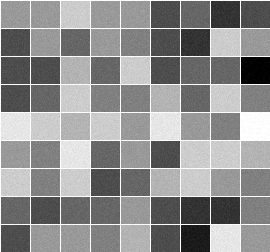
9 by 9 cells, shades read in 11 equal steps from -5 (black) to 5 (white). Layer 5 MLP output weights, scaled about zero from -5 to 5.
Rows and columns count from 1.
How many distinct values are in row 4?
5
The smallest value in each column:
-2 -2 -1 -2 -1 -2 -4 -3 -5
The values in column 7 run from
-4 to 3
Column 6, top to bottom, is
-2 -2 -2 2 4 -2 2 -2 -2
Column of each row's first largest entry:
3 8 5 3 9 3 1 5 8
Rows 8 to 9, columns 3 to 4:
-1 -1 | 1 0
